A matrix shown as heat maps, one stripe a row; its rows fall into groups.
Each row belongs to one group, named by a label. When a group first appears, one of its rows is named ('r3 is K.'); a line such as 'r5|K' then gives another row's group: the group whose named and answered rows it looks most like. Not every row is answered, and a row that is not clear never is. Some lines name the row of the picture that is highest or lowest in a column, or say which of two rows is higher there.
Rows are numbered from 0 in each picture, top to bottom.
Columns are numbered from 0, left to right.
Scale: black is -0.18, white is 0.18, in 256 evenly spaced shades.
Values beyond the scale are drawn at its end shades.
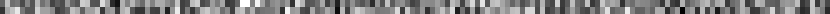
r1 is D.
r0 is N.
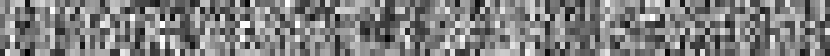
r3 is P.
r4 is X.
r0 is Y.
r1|X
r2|N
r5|P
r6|D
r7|D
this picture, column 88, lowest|3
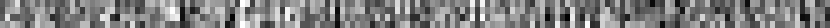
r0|P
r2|N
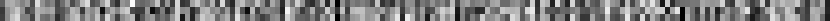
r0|N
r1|D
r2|D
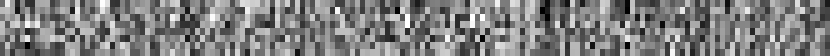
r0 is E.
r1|E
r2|D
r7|D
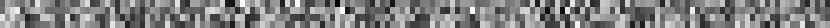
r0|N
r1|P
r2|X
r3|X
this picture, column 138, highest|1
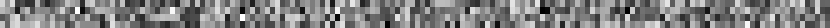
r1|E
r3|Y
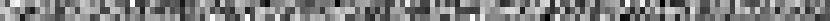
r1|X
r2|P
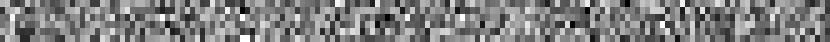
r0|N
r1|D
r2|P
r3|E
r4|X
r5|P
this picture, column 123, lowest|4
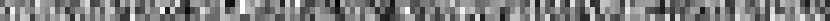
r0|N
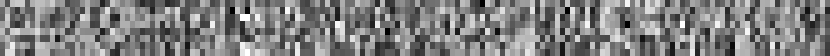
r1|N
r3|N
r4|Y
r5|X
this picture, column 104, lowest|2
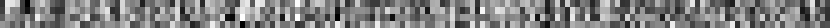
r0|P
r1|D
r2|N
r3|D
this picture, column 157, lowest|0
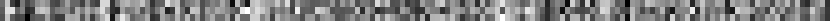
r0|N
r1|E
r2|D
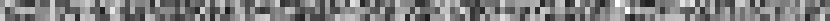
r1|Y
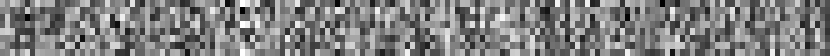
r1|D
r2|D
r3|N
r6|X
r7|E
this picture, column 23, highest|6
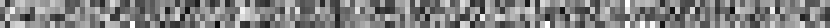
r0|Y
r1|E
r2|D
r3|Y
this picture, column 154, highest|1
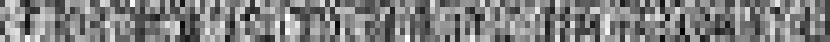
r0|P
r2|Y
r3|P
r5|Y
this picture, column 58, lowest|1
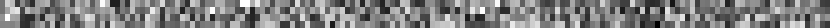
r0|E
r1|P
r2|X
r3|X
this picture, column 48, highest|0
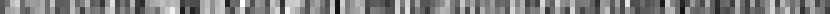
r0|P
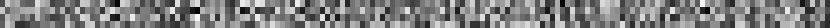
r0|N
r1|Y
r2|N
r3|X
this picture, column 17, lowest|1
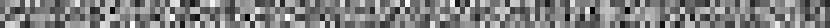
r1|N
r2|Y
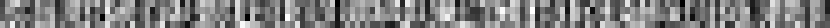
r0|D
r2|D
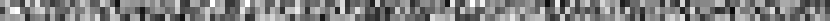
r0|N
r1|P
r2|X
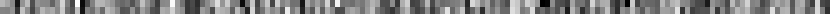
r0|E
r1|E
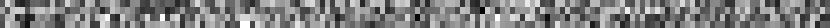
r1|Y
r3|P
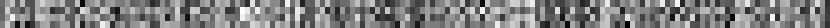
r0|E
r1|N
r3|E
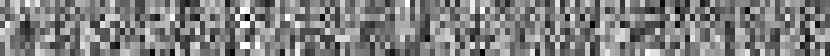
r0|Y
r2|Y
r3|P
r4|X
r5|X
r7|N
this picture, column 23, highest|2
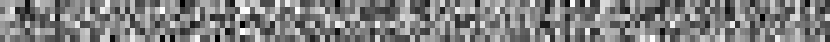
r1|P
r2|X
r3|D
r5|N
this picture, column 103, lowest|5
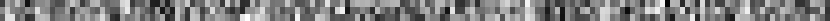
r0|D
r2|E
